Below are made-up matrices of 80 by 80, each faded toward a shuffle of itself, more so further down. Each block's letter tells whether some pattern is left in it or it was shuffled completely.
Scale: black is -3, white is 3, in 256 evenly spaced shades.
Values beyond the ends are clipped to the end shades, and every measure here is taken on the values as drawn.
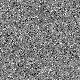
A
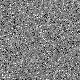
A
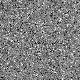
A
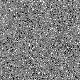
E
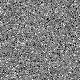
E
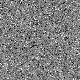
A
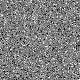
A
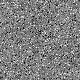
A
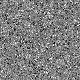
E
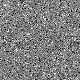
E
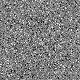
E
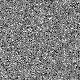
A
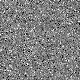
E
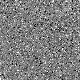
E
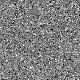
A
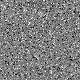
A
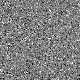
E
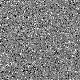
E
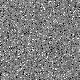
E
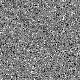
E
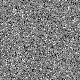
A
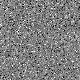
E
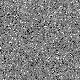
E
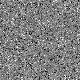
E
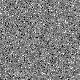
E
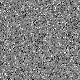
E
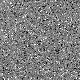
A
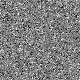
A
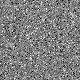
A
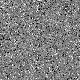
A
